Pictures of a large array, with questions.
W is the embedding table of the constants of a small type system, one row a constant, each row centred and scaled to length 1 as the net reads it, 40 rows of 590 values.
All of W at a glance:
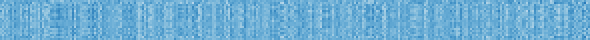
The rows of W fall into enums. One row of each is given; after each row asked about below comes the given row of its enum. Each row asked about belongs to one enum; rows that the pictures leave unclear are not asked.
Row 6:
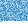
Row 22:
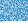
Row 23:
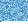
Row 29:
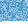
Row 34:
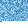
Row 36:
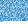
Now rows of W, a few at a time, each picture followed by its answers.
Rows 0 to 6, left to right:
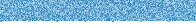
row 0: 22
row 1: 6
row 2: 22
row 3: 36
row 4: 34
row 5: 29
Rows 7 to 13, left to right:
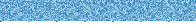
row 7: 23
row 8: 29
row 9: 23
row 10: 34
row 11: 34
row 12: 29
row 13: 34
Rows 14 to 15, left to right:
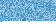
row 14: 36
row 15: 29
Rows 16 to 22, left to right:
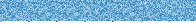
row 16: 29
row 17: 23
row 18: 23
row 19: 34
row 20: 23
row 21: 6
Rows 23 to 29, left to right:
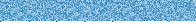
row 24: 22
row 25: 23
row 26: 34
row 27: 23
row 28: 6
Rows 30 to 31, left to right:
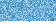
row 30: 29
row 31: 36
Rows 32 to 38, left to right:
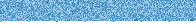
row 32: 29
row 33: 6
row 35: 29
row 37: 22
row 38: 36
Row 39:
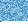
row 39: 23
